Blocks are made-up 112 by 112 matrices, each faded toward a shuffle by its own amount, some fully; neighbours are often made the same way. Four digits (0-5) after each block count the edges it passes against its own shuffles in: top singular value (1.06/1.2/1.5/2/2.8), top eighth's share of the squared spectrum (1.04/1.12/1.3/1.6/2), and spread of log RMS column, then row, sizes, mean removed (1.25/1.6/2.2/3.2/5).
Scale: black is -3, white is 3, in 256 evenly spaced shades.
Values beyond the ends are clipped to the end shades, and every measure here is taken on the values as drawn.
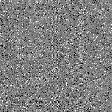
4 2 1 1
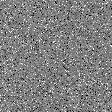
2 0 0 0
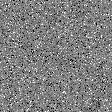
2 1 0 0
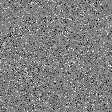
0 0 0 0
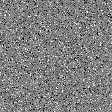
0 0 0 0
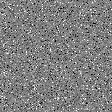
3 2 0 0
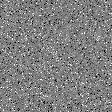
0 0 0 0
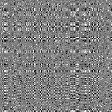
5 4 4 4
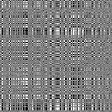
5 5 5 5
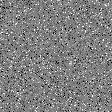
0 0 0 0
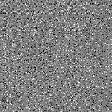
4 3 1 2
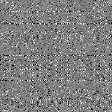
4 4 2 3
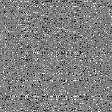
4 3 2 3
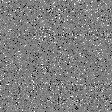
3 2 1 1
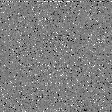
3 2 0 1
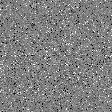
3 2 0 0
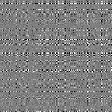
5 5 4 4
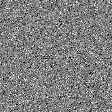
0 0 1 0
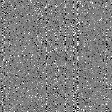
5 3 3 1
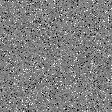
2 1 0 0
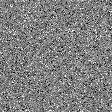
2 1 0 0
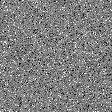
0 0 0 0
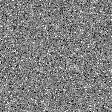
0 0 0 0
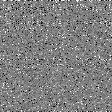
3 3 1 2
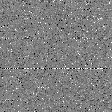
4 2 0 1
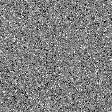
0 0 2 0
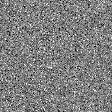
0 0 1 0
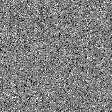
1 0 1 0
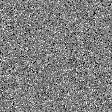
0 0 1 0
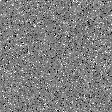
1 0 0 0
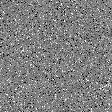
2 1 0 0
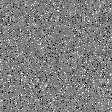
3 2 0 0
